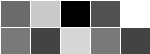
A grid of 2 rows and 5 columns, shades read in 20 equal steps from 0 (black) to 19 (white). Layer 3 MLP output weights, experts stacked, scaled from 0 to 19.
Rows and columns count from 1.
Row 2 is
9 5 16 9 5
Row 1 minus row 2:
-1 10 -16 -3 14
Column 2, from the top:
15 5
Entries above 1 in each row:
4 5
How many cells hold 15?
1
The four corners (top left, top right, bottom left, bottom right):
8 19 9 5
